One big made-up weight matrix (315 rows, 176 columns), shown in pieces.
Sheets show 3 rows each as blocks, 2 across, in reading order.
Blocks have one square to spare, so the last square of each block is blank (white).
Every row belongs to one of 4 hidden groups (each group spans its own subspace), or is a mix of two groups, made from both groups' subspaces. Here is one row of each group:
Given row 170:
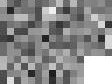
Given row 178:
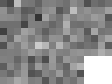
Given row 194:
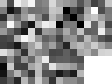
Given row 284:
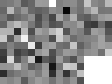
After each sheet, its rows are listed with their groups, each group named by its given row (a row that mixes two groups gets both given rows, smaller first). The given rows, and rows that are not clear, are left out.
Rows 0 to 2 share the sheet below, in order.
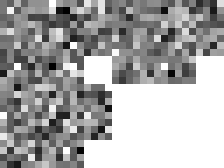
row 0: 284
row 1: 170 and 284
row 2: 170 and 178
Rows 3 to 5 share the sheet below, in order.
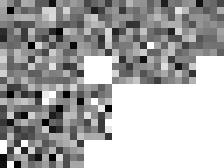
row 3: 170 and 284
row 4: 178 and 284
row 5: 170
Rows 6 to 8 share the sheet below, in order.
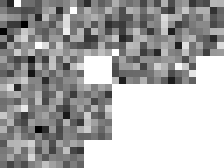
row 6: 178
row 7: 170
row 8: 178
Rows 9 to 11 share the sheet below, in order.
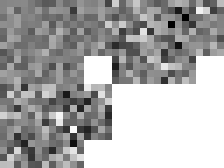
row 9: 170
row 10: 194
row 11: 178 and 284
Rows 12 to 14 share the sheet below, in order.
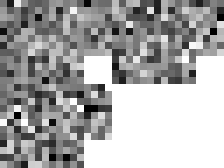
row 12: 178
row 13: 178
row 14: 284
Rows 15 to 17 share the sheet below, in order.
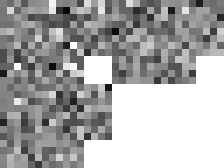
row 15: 284
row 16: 178
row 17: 170 and 284
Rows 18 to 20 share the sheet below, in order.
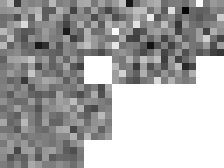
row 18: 178
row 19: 178
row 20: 284
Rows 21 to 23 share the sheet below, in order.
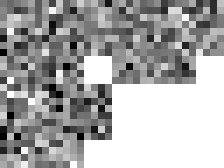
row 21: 170
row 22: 284
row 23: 194
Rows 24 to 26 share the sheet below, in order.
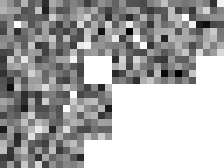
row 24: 178
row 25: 284
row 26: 170 and 178
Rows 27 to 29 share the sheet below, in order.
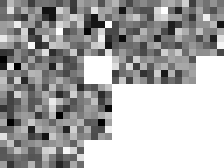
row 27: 170 and 284
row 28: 170
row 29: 170
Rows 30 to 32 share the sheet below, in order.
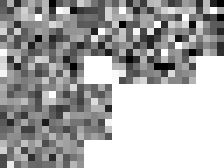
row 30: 178 and 284
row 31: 194
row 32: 170
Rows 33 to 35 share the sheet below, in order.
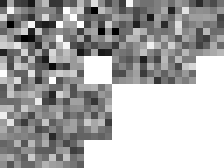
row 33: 194
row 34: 178
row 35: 170 and 178
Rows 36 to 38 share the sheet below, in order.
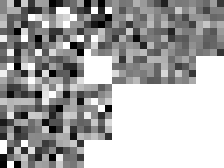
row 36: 194 and 284
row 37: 284
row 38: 170
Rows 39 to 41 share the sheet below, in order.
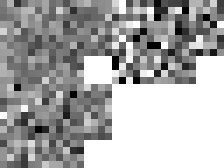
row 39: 178
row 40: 170 and 178
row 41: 178
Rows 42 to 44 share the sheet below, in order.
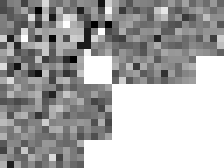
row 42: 178 and 284
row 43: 170
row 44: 170
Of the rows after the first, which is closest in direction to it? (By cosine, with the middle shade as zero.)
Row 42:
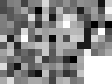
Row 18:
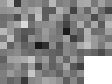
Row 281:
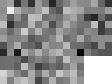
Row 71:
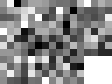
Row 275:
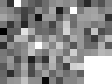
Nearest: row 275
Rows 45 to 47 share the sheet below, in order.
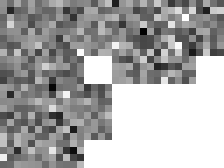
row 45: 194
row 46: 194
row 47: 284
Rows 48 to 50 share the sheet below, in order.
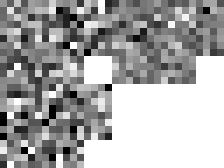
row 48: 284
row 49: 194
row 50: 170
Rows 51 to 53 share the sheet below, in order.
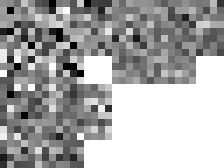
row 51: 284
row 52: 284
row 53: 194
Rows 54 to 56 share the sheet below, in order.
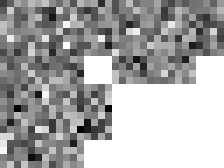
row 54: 170
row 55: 170 and 178
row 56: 170 and 178
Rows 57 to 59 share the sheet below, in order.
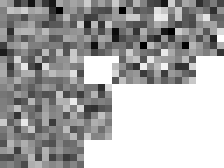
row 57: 194
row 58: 170 and 284
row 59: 284
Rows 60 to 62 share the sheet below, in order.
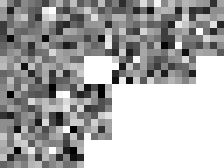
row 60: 170
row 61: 170
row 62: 284
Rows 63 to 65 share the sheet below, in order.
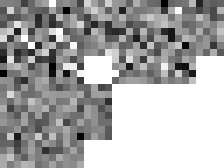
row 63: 284
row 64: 284
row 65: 194
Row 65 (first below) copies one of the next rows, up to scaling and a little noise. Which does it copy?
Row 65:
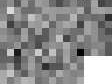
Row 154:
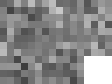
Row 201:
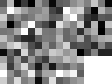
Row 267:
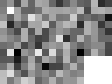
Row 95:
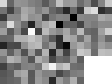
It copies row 267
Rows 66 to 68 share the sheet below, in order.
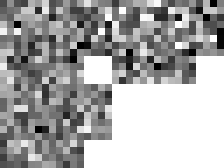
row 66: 178
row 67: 170 and 194
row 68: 178
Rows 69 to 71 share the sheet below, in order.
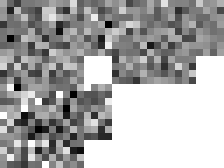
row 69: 170
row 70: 178 and 284
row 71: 178
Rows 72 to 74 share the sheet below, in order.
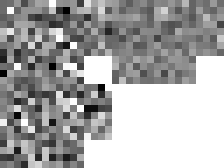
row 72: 284
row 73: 170
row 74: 284
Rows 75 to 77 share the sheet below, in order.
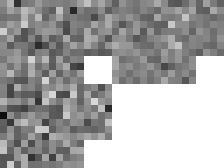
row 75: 178
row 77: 170 and 178
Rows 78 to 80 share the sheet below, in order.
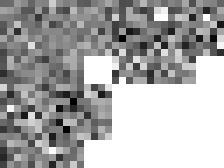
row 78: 178 and 284
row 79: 170 and 194
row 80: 194
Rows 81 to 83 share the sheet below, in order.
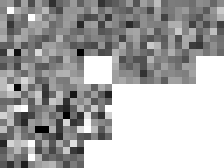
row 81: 194
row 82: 178
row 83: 178
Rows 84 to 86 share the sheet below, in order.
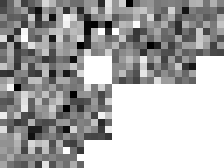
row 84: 178 and 284
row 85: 178
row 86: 170 and 178
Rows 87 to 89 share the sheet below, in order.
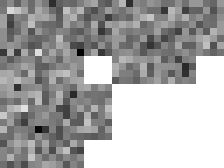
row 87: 194
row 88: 178 and 284
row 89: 178
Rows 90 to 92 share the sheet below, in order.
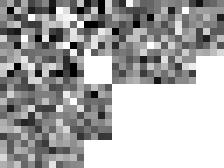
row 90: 284
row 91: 178
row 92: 194
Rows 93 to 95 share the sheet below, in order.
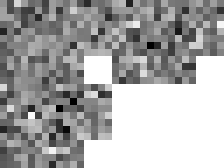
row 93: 178
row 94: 178
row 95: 194
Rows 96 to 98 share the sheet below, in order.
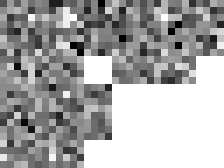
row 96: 194 and 284
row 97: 170
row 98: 284
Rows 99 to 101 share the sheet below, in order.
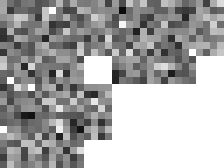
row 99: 170
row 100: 194
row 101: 194
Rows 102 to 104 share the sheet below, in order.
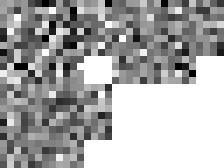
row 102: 170
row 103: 170 and 284
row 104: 170 and 284
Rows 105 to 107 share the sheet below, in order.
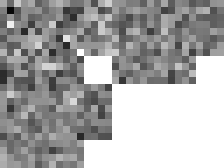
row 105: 194
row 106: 170
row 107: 194
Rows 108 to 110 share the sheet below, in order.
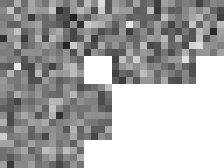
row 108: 284
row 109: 178
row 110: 170
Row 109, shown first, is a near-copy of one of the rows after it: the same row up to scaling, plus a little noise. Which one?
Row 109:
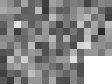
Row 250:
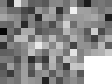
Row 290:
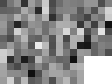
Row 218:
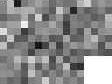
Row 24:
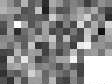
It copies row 24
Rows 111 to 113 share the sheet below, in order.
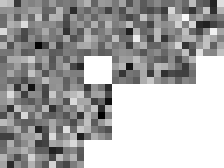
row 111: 178
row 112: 284
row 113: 178 and 194
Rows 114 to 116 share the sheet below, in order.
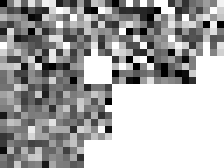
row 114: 194
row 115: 194 and 284
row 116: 170 and 178
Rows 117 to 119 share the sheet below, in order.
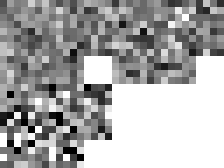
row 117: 178 and 194
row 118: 194
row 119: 284
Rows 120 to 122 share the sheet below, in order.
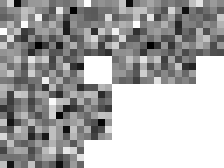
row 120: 178
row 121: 178
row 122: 170
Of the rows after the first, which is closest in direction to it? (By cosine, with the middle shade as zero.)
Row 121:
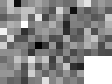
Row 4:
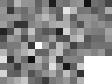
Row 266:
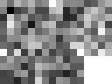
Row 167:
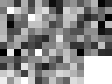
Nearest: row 266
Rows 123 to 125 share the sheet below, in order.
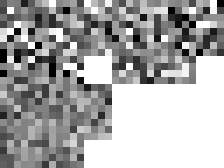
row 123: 284
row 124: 284
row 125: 178
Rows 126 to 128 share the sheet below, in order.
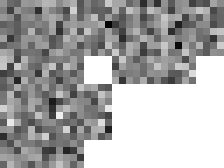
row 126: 170
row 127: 170
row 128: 170
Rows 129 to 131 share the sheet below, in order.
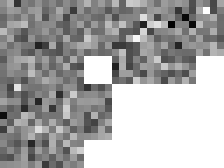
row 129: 178
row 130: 194
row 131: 178
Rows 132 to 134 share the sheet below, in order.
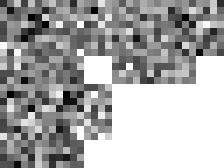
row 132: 194
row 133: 284
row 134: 194
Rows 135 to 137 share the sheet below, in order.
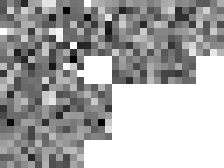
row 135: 178 and 284
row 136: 194
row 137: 170
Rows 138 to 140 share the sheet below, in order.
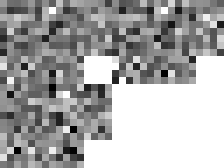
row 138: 170
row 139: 170
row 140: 284
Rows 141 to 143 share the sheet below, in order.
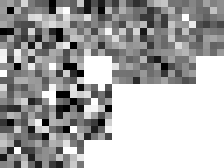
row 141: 284
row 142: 194 and 284
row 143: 170 and 284
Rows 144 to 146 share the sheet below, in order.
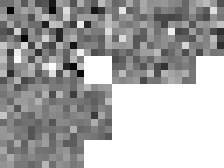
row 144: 194 and 284
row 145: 170 and 284
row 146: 178
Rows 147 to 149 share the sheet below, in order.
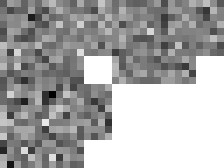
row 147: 194
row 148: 170 and 194
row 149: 170
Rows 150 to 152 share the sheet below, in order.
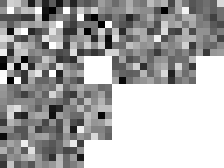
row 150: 170
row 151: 170
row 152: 170 and 178
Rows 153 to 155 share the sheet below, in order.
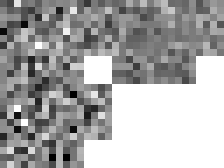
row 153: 178
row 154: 194
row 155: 170 and 284
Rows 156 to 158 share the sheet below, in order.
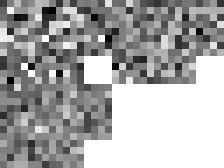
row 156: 170
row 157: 170 and 178
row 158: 178
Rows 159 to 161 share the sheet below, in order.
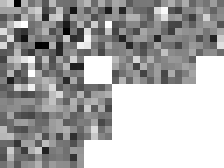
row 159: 178
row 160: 170
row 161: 194
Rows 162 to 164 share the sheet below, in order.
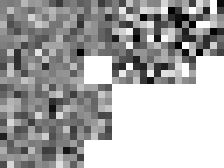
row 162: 194
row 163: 284
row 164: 170
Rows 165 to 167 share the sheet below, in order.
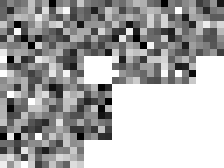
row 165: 178 and 284
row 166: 284
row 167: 194
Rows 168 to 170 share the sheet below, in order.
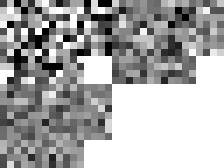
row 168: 194
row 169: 194
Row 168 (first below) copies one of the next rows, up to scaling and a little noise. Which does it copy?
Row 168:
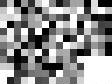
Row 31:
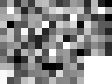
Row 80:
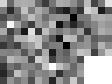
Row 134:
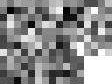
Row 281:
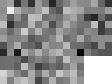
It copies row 31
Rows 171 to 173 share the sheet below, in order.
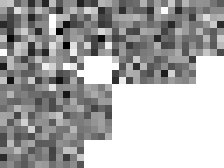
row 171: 170
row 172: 170
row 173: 284
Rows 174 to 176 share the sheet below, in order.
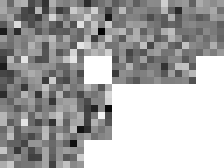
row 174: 178
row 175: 284
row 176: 178 and 284
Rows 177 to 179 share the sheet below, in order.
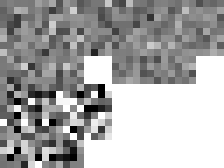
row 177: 170
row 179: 284
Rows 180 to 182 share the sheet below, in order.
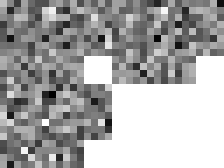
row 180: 170
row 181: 170
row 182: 170
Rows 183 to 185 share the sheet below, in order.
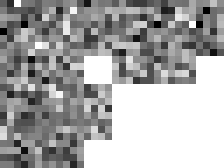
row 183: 178
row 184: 194
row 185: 194
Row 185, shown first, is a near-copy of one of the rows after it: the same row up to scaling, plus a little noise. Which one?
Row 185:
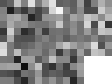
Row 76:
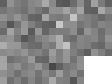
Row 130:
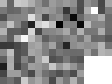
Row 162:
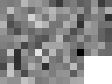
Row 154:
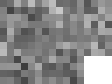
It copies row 154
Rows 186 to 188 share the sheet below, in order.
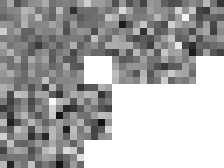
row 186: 178
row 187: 194
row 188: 170
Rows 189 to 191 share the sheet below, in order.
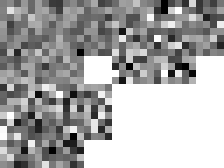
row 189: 194
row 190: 170 and 284
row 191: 178 and 194
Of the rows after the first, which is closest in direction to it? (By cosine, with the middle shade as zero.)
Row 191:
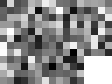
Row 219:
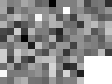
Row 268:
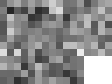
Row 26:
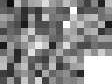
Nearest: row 268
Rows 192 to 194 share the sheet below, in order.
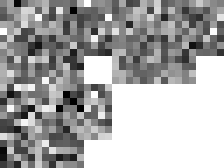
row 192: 178
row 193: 178
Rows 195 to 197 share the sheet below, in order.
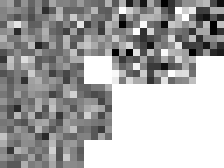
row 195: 178 and 284
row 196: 194
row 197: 170 and 284
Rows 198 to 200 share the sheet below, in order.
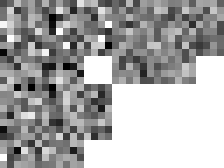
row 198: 170
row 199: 178 and 284
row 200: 194 and 284
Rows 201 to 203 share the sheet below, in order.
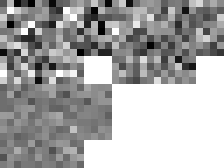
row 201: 194
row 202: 178
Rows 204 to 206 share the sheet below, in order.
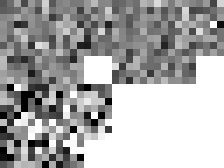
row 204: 178
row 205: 170
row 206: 178
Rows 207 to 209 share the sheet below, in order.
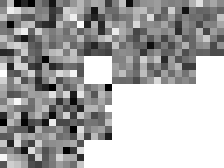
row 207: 194
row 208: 178
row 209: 170 and 284
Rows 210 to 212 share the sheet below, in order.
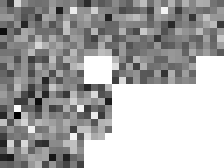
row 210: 178
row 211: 170
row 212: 178 and 284
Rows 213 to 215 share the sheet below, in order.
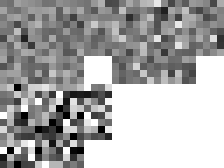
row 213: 284
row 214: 170
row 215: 170 and 178
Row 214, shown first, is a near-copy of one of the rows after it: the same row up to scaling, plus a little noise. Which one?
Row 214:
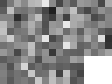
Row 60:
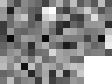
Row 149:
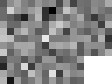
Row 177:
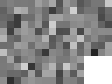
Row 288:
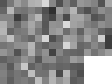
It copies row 288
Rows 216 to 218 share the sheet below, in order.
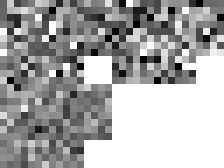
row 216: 170 and 178
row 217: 178
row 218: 178
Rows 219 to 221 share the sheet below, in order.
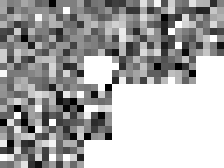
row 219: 284
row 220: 170
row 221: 284
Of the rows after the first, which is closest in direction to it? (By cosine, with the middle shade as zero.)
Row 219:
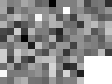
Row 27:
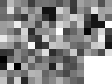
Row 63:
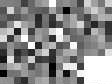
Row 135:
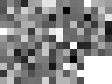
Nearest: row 27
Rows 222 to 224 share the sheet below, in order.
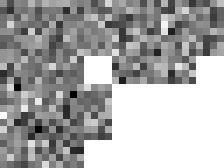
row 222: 170 and 194
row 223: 170
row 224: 178
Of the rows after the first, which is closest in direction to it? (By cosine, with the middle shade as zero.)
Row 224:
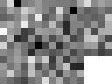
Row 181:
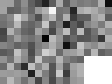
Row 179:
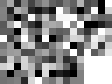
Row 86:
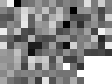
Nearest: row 86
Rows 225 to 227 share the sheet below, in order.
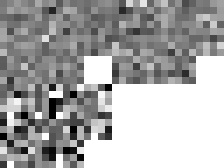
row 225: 170
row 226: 194
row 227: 170
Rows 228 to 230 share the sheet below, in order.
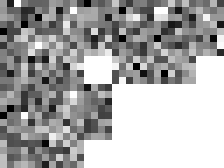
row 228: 178
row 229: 170
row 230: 178 and 194
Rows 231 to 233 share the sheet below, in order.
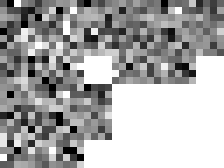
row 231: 178
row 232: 284
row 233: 284
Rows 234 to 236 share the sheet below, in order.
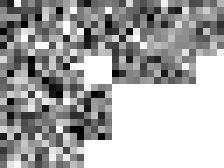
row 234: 178
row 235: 178 and 284
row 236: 194
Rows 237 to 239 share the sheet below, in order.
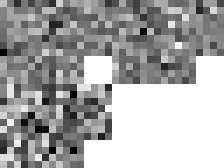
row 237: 170 and 194
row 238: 194
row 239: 170 and 178
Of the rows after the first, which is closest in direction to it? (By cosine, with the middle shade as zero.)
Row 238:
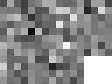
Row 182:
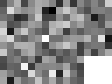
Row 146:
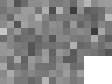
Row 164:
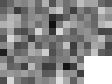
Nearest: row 164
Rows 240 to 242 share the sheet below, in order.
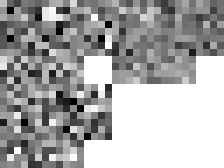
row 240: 170
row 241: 194
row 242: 284
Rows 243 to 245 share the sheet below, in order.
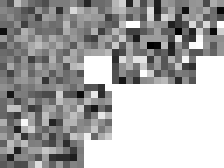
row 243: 178
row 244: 178
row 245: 194 and 284
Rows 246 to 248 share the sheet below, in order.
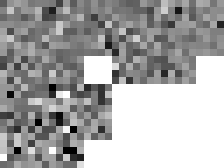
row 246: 170
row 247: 170 and 284
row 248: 284
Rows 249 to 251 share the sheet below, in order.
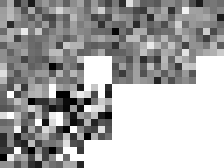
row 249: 194
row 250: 178
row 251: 284
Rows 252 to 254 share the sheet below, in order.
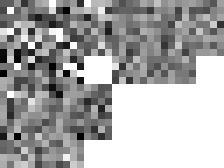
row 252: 284
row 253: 170
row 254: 194
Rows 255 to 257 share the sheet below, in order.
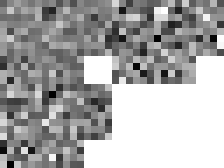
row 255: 170
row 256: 170
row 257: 170
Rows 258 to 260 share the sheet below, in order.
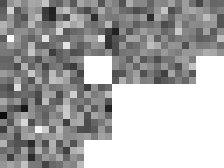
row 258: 170
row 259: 170 and 178
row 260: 178
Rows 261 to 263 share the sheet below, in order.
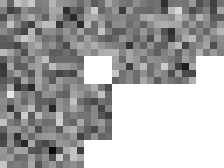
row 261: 194
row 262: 284
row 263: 194 and 284
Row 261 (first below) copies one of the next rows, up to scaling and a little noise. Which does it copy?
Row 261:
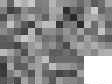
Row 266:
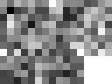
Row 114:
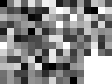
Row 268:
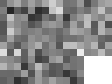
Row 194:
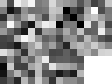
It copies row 194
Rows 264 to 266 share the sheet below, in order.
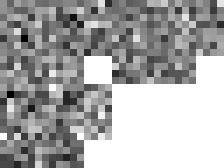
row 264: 284
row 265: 170 and 284
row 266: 194
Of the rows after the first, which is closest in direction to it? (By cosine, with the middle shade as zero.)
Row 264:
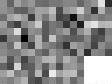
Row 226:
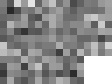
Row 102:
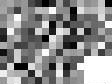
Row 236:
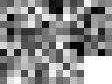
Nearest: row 102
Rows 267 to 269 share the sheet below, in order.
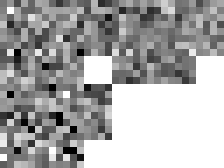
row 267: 194
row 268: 194
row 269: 284
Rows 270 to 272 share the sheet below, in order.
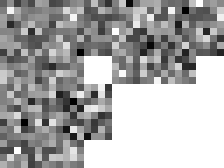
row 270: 194
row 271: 178
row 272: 284
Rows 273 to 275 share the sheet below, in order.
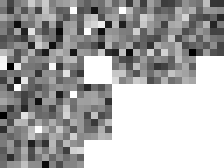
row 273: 170 and 284
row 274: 194
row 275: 178
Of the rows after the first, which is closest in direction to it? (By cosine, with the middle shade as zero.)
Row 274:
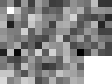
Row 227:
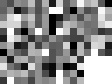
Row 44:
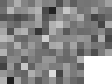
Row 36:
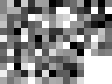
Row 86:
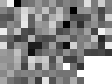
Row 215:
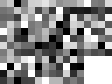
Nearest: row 36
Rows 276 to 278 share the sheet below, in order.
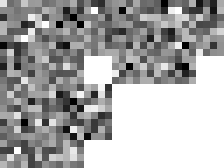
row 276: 194
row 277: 284
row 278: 284
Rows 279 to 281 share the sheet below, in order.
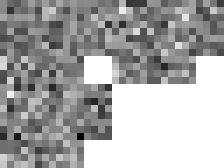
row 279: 170
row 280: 194
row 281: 194
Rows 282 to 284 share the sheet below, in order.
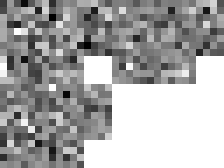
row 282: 178 and 194
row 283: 194 and 284
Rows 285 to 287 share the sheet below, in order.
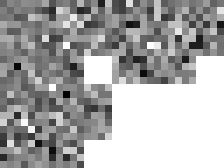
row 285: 170 and 284
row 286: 178
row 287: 284
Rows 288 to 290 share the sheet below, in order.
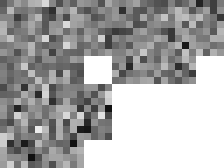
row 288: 170
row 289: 178 and 284
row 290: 178
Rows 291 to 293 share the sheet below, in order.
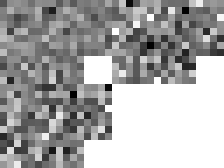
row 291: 170
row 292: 178
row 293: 170
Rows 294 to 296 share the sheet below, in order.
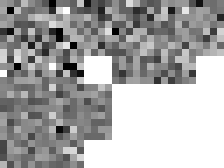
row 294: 284
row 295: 178
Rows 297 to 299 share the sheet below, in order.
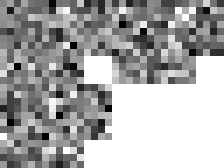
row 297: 284
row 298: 194
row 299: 170
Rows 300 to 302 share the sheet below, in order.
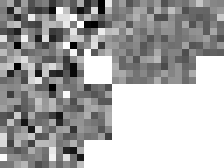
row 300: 284
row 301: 178
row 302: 284
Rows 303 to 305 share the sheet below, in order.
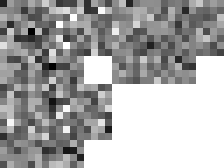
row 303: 194
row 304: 178
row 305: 170
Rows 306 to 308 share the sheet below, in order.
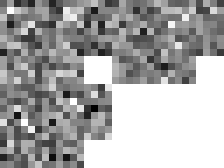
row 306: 194
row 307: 194
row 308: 284
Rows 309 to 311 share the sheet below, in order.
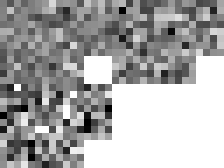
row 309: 284
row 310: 170 and 284
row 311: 178
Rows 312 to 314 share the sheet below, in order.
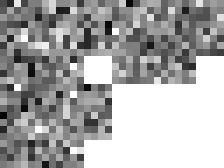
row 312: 178 and 284
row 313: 178
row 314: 178
